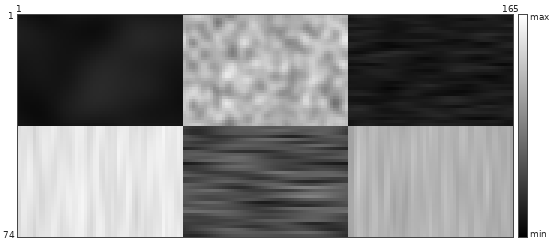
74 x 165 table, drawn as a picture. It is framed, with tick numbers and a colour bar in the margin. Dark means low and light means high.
The table splits into 2 rows of 3 panels. Panel 1,1: very low, smooth, faint in contrast. Panel 1,2: high, blotchy. Panel 1,3: very low, streaked across, faint in contrast. Panel 2,1: very high, streaked downward, faint in contrast. Panel 2,2: low, streaked across. Panel 2,3: high, streaked downward, faint in contrast.
